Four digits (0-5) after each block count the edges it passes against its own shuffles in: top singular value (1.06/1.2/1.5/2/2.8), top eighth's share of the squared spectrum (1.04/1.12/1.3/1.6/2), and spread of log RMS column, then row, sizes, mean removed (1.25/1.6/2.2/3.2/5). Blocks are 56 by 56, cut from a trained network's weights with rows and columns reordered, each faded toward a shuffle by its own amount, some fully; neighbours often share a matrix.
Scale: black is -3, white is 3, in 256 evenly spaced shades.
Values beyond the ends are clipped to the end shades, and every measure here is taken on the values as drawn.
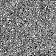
0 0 0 0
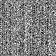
3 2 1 0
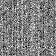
3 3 0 1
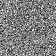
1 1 0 0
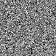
0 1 0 0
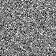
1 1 0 0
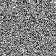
2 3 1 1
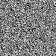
0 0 0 0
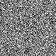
1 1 0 0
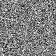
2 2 0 0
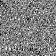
2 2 0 1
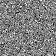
0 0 0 0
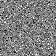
0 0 0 0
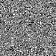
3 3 0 2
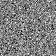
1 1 0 0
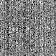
3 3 1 2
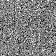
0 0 0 0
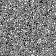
0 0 0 0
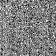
1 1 0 0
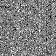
1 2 0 0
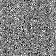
1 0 0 0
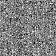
1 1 0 0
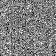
1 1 0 0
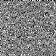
3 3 0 2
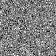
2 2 0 0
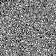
2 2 0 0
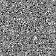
2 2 0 2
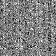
2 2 0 1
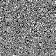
2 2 0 1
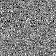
2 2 0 1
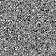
2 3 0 2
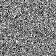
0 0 0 0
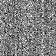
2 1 0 0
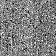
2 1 0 0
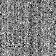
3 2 0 2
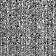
3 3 0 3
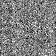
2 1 0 0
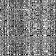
4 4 1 3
